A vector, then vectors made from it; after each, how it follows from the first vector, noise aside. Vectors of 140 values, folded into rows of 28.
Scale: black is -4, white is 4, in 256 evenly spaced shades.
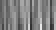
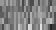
sign-scrambled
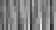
copied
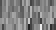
sign-scrambled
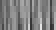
copied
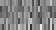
sign-scrambled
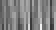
copied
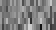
sign-scrambled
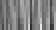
copied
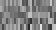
sign-scrambled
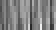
copied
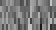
sign-scrambled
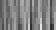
copied
